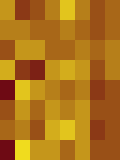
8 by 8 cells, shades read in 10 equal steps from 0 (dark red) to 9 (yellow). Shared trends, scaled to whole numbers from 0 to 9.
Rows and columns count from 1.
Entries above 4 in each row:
4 3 4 5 4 4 4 4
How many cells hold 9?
1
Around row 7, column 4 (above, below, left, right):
6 6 3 8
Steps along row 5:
up down down down up down up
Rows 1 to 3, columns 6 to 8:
5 3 4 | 4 3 4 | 5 4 5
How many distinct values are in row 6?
4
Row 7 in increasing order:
2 3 3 4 5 6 7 8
